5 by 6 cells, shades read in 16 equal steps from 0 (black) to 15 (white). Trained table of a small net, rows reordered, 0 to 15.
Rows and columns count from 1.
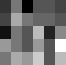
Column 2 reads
7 10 7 7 10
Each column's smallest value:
1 7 0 5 2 4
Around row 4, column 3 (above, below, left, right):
5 9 7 9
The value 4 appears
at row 1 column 6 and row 2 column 1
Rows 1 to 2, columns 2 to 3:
7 0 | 10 7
